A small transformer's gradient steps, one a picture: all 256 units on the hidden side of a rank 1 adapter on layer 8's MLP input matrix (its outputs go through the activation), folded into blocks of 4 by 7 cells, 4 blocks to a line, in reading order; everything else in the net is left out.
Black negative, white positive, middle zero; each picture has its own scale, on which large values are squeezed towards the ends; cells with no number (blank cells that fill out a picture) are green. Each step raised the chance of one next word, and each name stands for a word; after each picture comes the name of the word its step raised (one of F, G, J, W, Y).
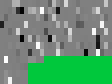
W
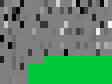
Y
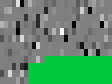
Y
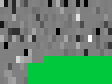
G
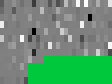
G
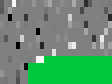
Y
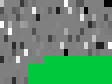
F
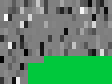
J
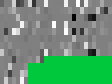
G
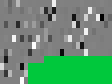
J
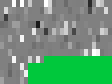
J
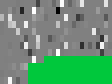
W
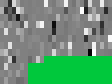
F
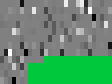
J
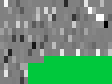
F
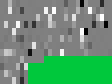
F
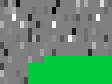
G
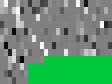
Y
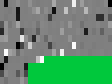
Y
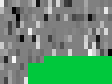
W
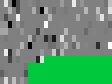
J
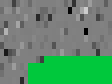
W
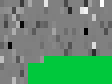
W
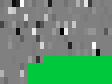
Y
